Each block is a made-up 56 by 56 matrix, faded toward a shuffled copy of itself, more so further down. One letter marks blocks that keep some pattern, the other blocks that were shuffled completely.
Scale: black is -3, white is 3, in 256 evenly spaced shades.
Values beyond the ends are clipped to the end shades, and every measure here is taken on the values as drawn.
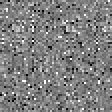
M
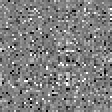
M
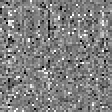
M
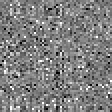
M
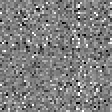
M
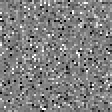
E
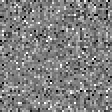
M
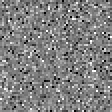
E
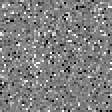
E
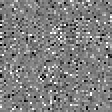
M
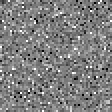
E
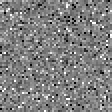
E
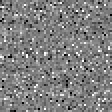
E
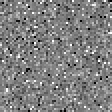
E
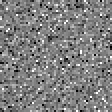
E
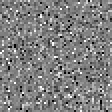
M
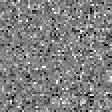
M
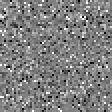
M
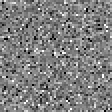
E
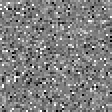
E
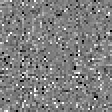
M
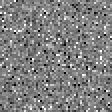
E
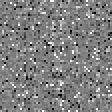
M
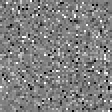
M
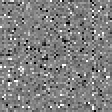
M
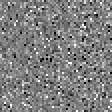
M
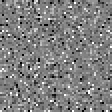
M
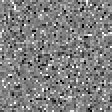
E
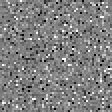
E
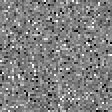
E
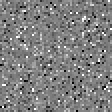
E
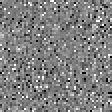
M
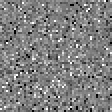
M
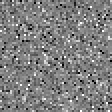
E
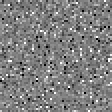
E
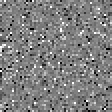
M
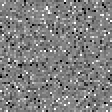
M
